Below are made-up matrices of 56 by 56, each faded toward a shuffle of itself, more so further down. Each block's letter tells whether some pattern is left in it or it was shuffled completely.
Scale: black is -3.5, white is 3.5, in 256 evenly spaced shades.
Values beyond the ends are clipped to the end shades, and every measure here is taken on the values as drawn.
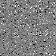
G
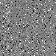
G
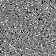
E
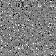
G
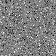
E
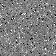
E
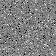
E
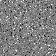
E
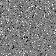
E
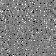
G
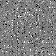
G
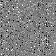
G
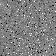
E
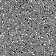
E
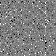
G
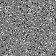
E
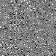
G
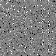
G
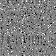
G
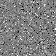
G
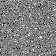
E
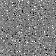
G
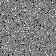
E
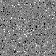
G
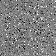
G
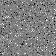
E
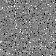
G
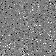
G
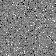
E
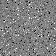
E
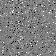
G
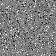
E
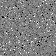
E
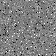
G
